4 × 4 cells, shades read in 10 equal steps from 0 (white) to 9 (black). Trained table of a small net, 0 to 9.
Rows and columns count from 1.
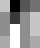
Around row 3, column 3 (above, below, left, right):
4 4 0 2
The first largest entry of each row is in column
2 2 1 3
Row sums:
22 17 10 10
